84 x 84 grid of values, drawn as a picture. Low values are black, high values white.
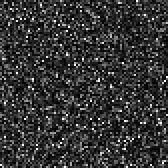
On average the colour sits 20% of the way up the scale. The values are skewed, with a long tail toward high values. No seam splits the table. No regular stripes run through it. The halves do not mirror each other. There is no overall slope. The texture is fine-grained noise.
